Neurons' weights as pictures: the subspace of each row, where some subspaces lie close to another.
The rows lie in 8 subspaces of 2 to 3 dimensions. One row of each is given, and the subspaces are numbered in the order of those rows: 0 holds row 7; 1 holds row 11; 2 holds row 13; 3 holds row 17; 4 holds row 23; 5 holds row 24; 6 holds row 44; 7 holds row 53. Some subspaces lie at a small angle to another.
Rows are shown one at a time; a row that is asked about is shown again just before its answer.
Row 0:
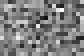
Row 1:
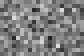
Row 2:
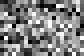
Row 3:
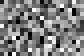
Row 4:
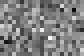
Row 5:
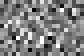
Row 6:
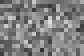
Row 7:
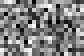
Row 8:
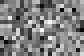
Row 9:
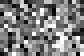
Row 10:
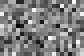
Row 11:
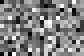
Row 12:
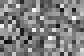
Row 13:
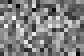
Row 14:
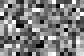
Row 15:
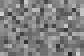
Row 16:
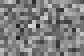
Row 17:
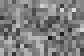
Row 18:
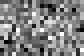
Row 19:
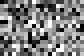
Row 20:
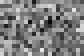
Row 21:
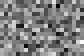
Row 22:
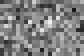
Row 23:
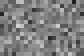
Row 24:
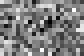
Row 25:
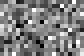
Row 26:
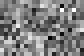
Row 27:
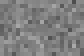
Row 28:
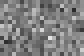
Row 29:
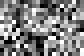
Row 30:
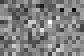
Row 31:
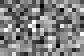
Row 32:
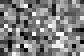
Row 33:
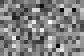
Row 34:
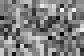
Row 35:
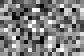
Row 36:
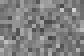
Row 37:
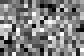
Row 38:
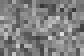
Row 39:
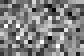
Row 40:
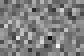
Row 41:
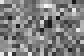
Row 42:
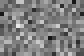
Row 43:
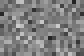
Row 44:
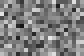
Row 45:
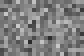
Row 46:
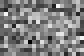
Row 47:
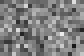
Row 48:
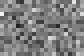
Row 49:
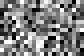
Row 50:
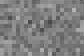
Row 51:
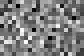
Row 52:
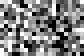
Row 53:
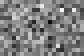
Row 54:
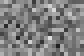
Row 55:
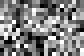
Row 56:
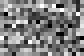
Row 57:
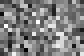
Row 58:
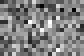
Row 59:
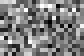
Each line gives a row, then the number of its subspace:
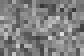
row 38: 3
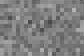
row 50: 5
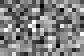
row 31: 0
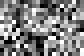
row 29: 3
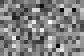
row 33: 7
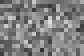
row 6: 5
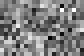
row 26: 3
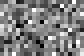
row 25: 4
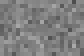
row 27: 4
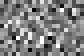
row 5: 1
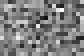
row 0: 0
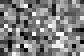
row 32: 6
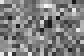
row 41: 1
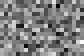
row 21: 6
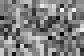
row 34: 3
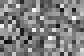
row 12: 2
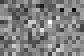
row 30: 7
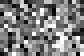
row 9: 6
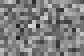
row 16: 0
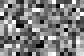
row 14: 6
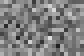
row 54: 1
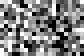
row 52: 6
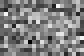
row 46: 0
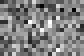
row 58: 7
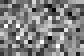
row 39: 1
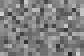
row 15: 6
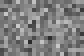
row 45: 0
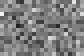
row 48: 4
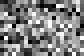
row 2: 0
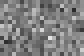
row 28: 2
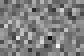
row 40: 1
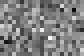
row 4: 2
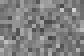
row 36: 5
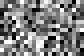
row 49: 3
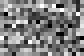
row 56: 0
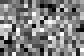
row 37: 2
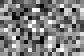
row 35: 7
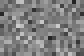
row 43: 4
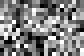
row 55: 3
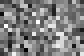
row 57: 6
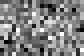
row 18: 2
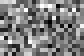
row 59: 0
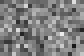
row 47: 6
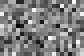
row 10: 4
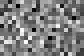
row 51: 2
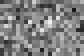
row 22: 5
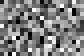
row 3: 1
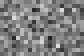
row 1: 7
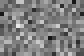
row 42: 4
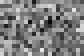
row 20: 5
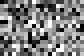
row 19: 7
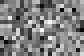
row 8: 5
